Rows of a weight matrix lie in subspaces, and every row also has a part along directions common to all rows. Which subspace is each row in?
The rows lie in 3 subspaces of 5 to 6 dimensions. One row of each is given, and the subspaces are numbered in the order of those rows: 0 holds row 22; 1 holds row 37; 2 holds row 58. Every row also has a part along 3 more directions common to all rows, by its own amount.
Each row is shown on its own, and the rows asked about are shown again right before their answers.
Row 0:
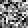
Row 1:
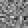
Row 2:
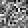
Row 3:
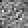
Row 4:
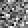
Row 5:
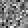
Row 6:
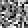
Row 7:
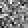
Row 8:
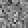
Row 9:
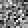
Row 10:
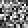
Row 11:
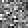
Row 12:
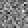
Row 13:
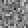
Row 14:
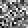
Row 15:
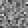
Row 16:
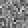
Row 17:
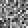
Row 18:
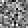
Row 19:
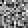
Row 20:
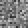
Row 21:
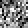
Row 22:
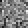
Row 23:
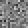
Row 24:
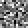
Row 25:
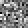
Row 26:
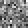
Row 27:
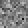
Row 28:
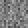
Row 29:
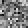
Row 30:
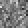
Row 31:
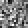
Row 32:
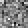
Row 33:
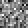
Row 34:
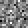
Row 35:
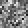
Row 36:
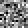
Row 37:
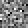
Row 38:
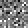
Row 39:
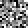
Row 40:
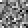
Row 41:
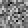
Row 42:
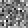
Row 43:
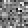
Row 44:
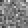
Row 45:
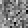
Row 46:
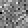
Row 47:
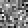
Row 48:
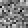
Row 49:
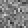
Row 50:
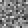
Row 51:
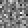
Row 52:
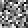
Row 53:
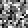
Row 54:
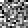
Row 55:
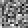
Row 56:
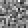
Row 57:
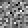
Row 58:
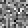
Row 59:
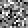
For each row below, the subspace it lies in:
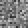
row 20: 0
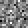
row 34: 0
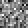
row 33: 0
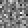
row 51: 1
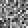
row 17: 0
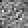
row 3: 2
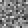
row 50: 0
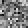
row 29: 2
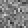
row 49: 2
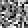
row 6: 1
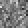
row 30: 1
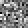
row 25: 1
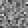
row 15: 1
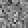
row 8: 2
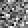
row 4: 0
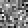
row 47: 1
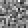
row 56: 2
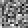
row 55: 1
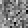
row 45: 0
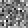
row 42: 0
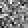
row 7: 2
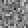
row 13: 2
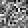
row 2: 2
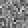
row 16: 2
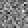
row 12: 1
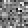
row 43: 2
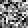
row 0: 1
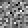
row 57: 2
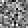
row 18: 2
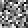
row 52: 1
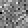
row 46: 1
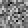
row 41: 2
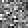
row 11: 1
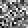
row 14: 2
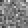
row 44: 0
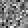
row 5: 0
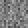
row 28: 0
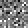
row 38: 1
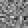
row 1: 0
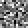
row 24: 2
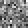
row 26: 0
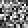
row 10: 2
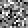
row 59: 1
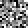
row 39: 1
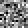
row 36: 1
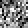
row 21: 1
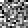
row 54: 0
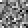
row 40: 1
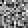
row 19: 2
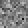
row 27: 2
